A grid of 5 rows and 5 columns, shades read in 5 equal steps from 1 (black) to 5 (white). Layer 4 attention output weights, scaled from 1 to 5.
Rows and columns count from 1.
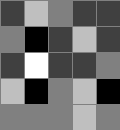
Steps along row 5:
same same up down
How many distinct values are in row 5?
2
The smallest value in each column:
2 1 2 2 1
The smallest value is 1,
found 3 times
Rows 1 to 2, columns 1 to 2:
2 4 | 3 1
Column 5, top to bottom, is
2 2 3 1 3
